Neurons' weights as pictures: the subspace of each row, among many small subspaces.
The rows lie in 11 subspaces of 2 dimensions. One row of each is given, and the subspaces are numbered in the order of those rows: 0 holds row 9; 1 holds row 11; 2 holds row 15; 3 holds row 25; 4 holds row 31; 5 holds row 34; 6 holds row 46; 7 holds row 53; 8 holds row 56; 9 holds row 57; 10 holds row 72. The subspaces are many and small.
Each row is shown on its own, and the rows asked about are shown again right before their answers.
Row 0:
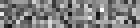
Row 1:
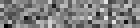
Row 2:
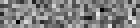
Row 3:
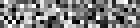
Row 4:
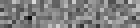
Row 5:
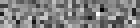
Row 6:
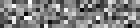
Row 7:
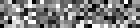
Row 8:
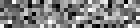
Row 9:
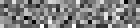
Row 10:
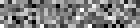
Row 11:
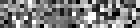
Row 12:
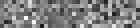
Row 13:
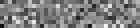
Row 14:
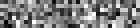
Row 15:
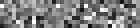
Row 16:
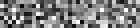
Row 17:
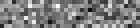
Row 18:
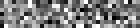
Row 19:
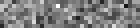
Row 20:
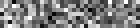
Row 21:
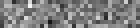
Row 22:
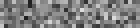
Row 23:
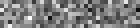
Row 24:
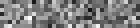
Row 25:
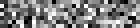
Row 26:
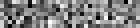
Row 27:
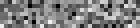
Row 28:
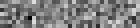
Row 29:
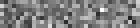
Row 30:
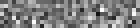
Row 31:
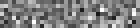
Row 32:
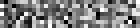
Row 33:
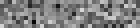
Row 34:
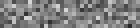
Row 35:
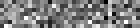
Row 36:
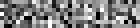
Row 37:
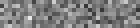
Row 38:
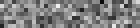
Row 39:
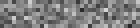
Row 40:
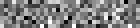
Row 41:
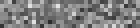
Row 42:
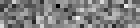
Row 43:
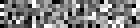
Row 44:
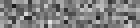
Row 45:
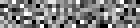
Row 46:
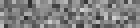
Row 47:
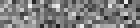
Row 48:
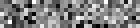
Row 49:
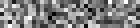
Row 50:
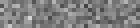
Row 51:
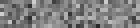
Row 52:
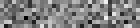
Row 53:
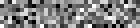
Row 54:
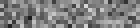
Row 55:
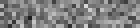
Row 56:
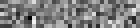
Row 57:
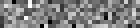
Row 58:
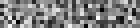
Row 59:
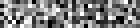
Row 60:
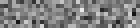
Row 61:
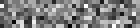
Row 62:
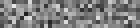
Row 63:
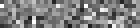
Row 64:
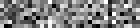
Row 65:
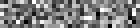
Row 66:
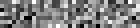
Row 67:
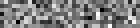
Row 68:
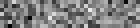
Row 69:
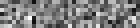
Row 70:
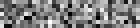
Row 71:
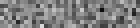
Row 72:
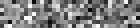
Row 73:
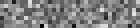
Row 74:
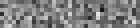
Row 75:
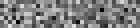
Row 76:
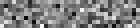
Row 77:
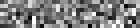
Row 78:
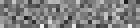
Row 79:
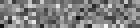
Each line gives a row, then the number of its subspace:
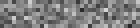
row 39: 5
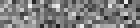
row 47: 8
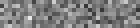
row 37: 2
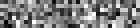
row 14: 1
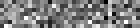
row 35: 1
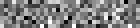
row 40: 0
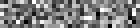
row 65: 6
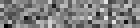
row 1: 1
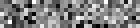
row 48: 7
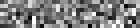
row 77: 8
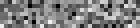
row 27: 10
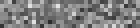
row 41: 10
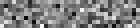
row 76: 4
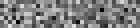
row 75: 0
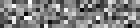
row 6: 5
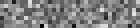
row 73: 9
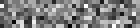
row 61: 3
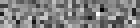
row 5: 4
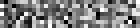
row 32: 5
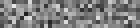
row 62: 5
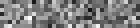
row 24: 10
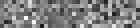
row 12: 1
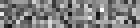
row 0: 4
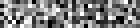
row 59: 9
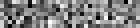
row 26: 9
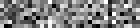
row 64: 1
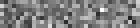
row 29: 5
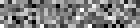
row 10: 7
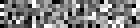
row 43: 7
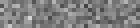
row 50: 2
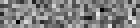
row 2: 6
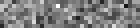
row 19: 2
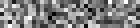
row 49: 3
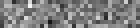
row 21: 9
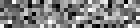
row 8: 10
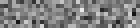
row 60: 6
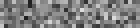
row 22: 6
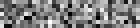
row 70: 4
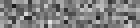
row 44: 5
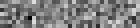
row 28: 8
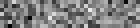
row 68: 3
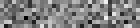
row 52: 1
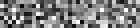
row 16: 0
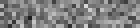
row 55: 3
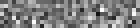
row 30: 4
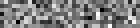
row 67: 6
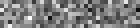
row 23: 2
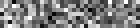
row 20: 3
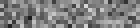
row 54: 3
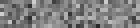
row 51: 7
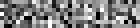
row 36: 4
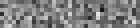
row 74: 4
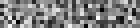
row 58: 9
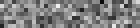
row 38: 3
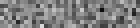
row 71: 9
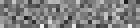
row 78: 0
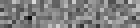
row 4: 8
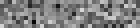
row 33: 10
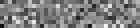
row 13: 7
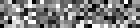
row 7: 7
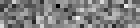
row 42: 2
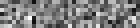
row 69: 8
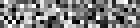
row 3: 0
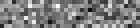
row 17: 10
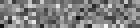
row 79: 7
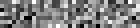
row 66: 8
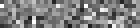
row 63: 2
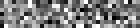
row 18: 6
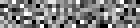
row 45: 0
